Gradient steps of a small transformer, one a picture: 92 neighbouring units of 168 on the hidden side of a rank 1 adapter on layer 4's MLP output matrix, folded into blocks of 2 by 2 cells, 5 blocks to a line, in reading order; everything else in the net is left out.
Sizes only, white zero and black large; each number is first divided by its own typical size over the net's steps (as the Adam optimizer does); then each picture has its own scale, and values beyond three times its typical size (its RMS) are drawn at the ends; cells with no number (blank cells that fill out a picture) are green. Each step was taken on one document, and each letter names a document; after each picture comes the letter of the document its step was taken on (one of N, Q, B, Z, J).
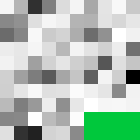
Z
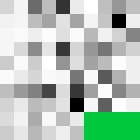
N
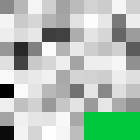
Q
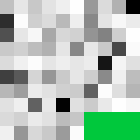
Z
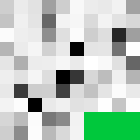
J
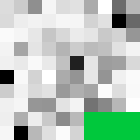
N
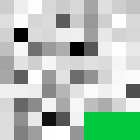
Z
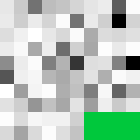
N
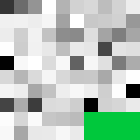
N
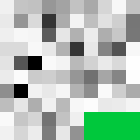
J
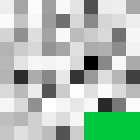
Z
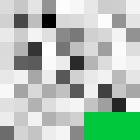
Q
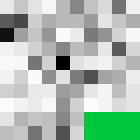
Z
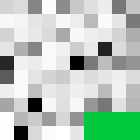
N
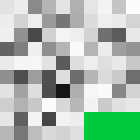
Z
